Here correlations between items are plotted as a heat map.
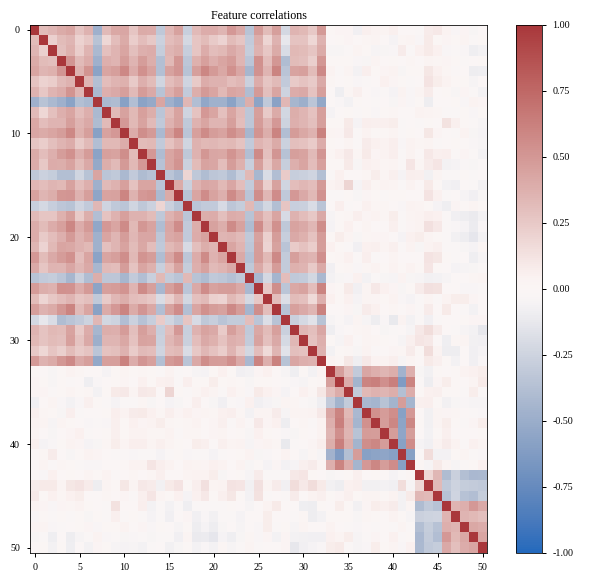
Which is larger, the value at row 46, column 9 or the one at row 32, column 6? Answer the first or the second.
the second
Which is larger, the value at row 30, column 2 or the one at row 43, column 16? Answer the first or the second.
the first
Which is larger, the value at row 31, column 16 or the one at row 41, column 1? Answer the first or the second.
the first
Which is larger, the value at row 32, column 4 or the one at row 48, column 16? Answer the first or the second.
the first
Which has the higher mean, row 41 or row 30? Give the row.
30
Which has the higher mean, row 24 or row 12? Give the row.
12
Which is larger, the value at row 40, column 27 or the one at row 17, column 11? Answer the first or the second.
the first
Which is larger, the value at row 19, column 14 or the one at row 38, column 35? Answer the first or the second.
the second
